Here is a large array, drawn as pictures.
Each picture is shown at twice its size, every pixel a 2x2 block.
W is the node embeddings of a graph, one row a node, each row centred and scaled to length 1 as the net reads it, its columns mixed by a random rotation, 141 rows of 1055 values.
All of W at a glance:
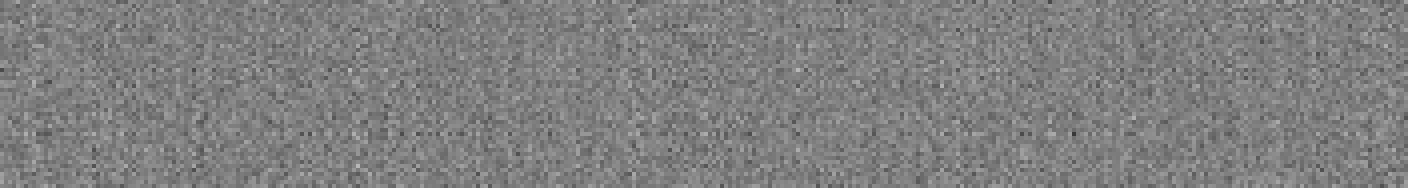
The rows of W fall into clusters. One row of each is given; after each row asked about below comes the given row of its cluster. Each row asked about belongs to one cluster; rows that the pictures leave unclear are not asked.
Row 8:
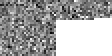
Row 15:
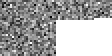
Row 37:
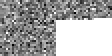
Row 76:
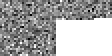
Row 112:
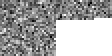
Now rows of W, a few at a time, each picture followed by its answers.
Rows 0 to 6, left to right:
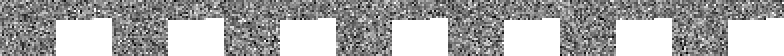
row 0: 37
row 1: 37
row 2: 112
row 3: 15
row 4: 112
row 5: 76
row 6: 8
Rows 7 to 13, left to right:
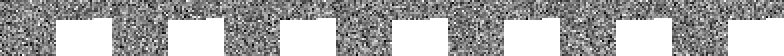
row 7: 112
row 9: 37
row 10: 112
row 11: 15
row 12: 112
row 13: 15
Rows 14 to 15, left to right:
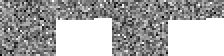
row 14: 76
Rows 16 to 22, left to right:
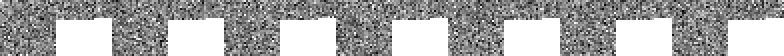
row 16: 76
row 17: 112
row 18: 15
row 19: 15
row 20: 37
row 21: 37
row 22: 112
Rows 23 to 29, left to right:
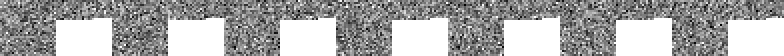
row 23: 37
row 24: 76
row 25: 8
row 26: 15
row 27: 8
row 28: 112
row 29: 15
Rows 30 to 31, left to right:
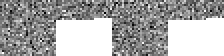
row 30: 112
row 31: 15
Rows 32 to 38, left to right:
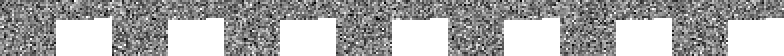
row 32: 8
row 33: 76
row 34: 112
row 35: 76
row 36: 8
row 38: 112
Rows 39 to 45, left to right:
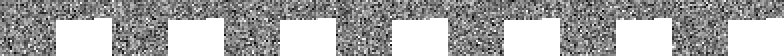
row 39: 8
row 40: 76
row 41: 112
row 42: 112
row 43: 37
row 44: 76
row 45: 15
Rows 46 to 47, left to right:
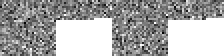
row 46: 112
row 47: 8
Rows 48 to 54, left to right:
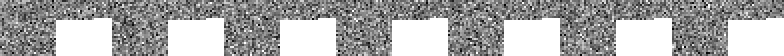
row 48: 37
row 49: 15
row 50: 76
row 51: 112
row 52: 112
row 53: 112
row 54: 15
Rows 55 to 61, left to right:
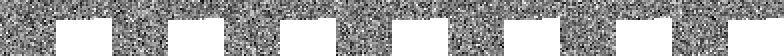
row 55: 37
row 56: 112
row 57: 112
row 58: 76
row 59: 8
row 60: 15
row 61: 76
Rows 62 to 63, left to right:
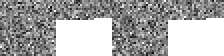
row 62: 15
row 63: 15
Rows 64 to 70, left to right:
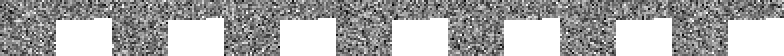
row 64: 112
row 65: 15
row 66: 76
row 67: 112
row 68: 8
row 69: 37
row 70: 112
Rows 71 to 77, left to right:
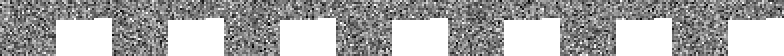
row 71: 76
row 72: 112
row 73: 37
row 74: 15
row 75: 37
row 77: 15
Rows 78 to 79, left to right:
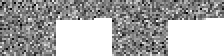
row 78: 15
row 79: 37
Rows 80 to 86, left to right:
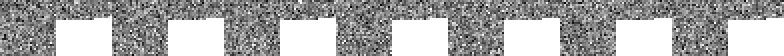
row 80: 8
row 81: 112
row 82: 8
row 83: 37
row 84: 15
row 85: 15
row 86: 8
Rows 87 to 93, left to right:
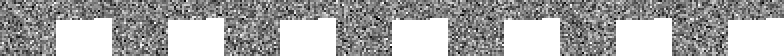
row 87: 15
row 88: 8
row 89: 8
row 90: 76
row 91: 76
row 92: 15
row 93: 112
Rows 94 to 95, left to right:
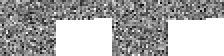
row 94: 37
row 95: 76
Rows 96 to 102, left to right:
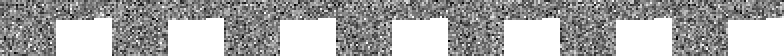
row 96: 8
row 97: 76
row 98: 15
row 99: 15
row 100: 15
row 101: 15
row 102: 8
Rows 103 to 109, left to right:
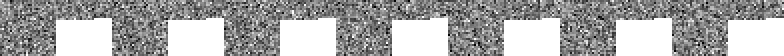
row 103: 76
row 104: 15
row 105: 15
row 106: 8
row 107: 112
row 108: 76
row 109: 112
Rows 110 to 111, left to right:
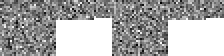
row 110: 8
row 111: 76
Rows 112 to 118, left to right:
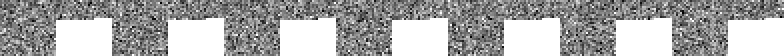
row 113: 76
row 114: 8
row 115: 37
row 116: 76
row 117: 37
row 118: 112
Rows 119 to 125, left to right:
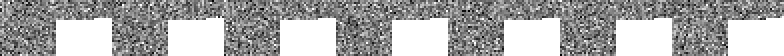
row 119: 76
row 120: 15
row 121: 76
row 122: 15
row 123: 76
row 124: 76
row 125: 8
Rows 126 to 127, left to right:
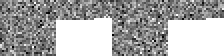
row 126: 15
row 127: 112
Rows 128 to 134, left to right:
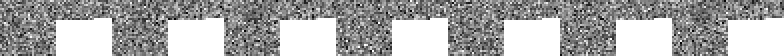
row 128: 15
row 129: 37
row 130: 37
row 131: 8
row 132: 15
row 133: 76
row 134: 37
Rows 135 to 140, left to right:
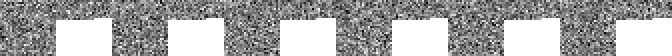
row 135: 15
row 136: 76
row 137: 37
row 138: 112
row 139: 37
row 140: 37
